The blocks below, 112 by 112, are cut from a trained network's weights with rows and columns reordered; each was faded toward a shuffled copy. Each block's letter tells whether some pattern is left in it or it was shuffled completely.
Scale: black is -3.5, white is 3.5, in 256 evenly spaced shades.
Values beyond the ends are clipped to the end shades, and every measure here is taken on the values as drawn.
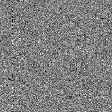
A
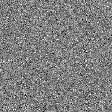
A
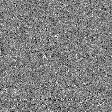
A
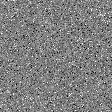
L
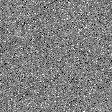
L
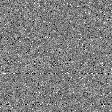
A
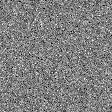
L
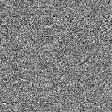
A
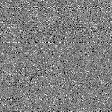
A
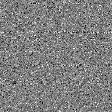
A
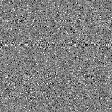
A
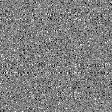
A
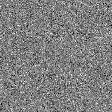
A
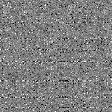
A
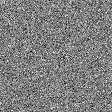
L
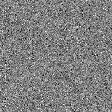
A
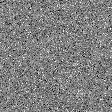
L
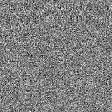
A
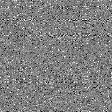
A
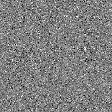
A
